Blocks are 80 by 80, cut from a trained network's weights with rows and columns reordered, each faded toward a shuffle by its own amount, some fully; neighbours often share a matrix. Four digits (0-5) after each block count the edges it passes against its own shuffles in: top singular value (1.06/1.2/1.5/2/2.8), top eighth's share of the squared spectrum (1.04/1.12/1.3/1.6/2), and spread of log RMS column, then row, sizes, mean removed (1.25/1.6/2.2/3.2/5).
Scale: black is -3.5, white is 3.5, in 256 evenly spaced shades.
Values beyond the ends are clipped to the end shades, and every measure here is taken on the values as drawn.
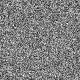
1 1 0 0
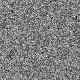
0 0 0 0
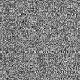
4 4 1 2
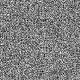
3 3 0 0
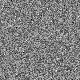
0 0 0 0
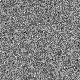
0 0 0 0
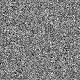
2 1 0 0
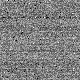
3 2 0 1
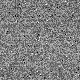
1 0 0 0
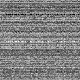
5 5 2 3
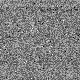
1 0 0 0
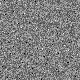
0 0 0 0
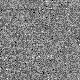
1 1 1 0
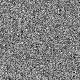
1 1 0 0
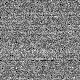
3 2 0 1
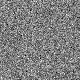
1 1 0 0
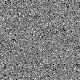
2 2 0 1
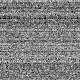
4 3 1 2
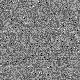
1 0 0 0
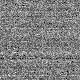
3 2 0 1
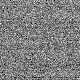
2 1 0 0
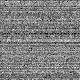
4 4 0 2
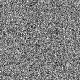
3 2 0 1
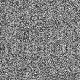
3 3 0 1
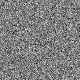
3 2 0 1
